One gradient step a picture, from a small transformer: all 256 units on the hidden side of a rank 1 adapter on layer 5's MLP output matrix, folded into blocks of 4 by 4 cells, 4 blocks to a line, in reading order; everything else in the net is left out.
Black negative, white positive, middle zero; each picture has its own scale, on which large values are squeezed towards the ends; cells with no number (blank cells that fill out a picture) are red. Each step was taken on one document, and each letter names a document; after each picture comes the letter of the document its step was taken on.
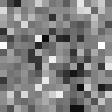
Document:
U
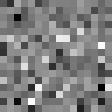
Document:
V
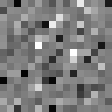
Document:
U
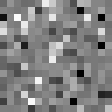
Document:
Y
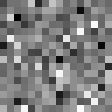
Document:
V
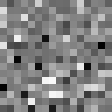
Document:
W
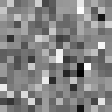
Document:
W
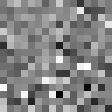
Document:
W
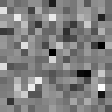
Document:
Y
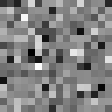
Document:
U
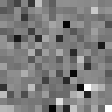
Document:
U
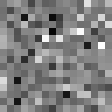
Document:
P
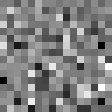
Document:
V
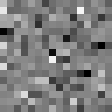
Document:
Y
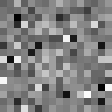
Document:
V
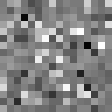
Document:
P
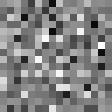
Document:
P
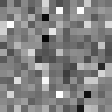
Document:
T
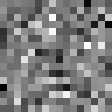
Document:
P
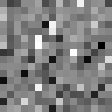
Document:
U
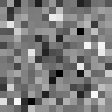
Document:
P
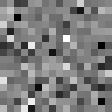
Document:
V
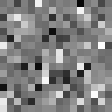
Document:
W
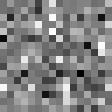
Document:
P
